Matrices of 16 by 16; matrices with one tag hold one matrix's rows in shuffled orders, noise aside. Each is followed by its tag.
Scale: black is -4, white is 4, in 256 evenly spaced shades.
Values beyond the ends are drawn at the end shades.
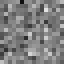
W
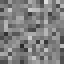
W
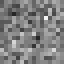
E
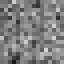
E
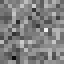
E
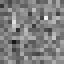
E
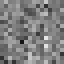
W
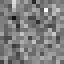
E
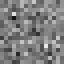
E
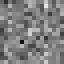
W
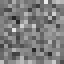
E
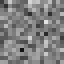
W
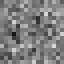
E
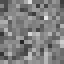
W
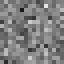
W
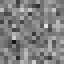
E
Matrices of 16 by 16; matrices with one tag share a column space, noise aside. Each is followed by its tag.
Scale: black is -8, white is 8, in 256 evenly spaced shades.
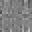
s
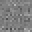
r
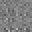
r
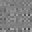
r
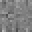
s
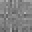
s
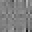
s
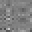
r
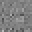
r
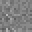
r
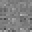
r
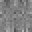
s
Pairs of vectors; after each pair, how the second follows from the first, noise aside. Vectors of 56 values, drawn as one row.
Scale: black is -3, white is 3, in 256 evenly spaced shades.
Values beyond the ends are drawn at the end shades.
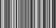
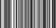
copied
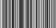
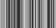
shuffled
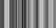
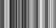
copied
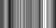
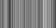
shrunk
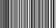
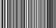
reversed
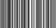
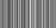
shrunk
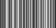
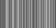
shrunk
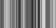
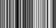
shuffled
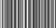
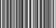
reversed
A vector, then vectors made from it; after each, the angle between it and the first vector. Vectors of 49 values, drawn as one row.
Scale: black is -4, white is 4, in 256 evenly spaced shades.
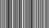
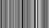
partly opposed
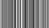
orthogonal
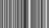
orthogonal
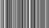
orthogonal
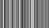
partly opposed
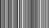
partly aligned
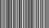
nearly parallel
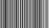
partly opposed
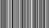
nearly opposite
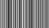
nearly parallel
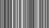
partly aligned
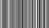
partly opposed
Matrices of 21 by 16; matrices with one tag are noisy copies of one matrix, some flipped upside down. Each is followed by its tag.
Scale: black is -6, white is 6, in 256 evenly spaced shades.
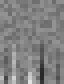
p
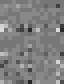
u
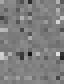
u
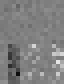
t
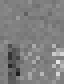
t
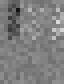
t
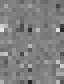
u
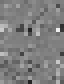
u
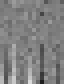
p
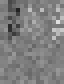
t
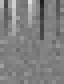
p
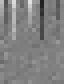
p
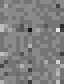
u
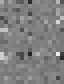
u
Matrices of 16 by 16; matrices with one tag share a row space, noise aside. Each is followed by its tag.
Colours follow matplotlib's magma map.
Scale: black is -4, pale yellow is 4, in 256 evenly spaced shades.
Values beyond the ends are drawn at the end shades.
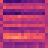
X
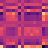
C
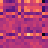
C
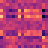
C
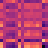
C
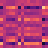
C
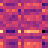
C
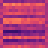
X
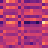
C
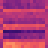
X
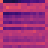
X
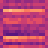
X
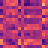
C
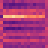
X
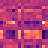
C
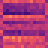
X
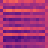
X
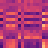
C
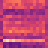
X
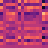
C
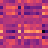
C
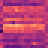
X
